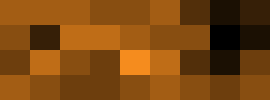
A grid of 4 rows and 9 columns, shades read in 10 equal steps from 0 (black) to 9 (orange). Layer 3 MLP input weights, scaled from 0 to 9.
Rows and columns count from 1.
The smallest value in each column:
4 2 4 4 5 5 3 0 1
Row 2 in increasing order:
0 1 2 5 5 5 6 7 7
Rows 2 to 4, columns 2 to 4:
2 7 7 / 7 5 4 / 5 4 4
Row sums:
40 38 44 44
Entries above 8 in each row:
0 0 1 0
